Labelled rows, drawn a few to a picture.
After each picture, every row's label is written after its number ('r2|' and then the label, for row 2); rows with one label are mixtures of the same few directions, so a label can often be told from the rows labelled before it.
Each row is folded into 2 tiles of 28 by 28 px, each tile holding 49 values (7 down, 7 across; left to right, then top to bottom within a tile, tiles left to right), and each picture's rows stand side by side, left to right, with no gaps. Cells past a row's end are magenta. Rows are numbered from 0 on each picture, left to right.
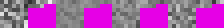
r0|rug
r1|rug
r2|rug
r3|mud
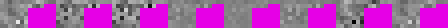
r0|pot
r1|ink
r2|ink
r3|ink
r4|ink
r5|ink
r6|pot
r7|pot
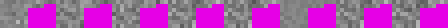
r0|pot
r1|rug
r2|mud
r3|rug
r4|rug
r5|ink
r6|rug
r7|rug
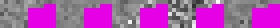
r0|rug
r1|ink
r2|pot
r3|rug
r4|pot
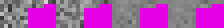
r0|mud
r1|rug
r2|pot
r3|pot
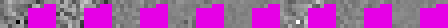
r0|pot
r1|rug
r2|mud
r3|pot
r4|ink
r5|pot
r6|mud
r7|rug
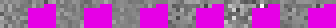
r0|mud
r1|rug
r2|ink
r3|ink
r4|ink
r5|ink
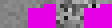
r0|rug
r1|ink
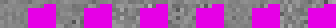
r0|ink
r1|pot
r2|ink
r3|ink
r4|ink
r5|mud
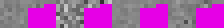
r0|ink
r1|mud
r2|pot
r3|pot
